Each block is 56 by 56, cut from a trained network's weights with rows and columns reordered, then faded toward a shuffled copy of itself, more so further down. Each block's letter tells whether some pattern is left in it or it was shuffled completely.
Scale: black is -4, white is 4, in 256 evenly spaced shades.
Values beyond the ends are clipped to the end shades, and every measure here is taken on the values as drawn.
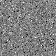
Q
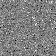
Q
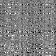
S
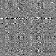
S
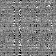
S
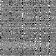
S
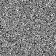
Q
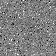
Q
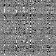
S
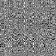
S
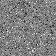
Q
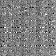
S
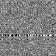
S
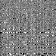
S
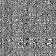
S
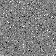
Q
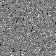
Q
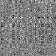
S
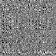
S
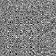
S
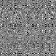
S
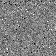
Q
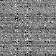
S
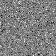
Q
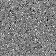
Q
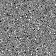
Q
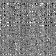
S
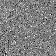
Q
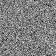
Q
